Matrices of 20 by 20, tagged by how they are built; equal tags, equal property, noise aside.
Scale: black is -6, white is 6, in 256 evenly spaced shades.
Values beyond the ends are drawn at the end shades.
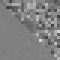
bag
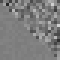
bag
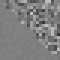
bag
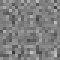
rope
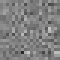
rope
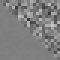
bag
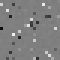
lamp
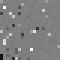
lamp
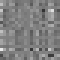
rope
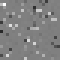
lamp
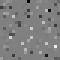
lamp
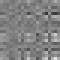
rope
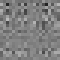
rope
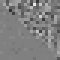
bag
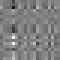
rope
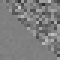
bag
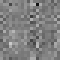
rope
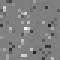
lamp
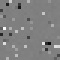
lamp
